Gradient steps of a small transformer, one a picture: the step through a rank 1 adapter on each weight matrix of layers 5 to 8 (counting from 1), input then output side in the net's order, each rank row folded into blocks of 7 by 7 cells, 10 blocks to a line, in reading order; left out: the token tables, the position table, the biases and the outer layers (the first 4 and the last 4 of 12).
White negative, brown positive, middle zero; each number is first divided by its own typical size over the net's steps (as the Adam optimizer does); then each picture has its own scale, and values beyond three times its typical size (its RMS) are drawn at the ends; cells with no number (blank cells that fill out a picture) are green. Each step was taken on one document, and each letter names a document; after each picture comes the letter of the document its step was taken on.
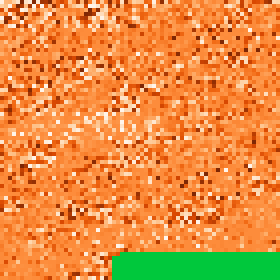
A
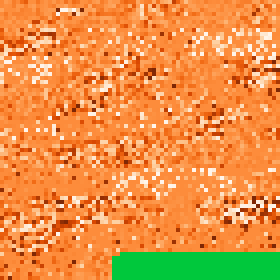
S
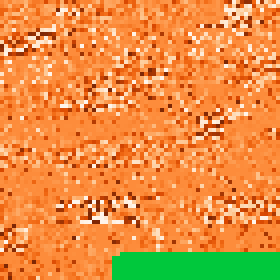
S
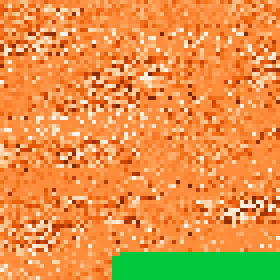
S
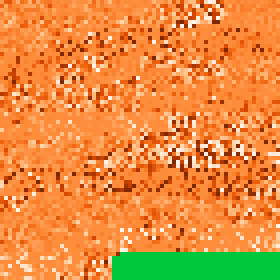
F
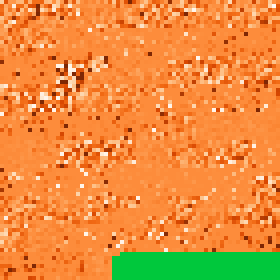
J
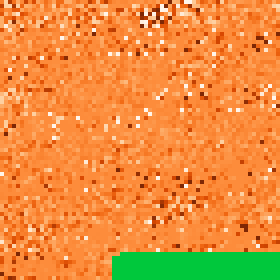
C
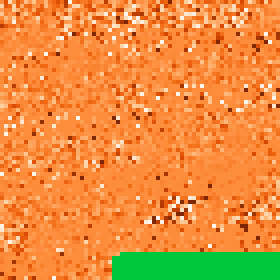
C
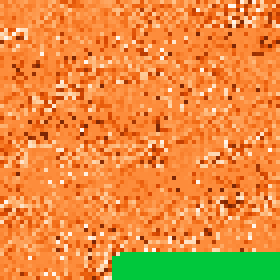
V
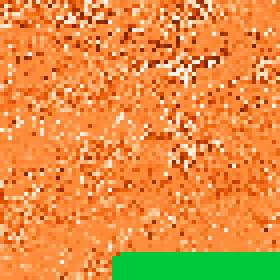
F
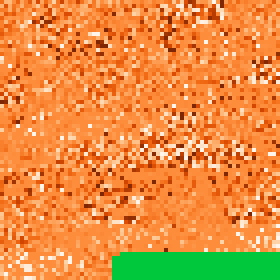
F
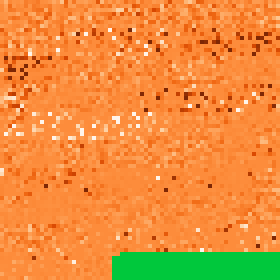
C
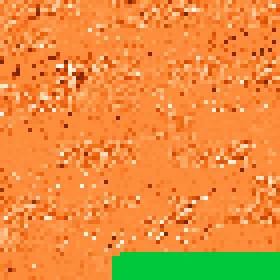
J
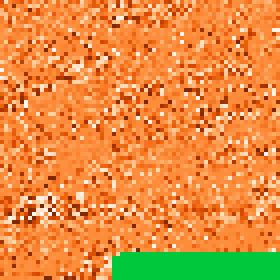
A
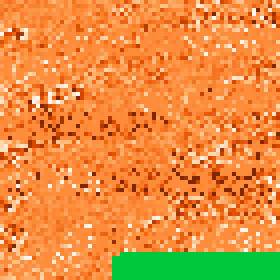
V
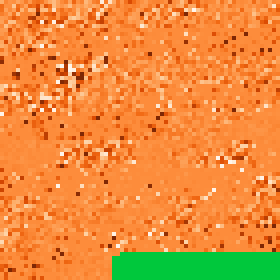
J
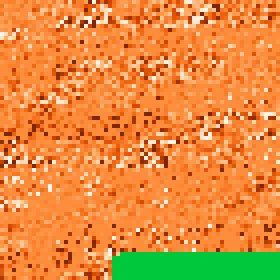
F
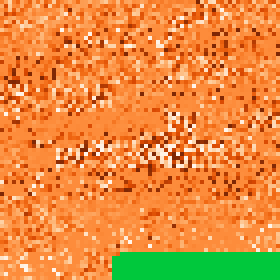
F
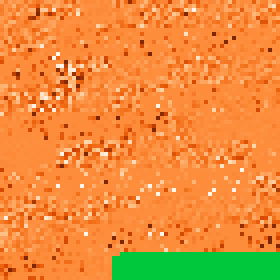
J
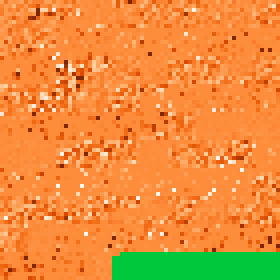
J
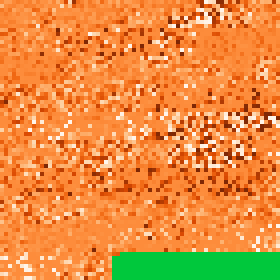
F
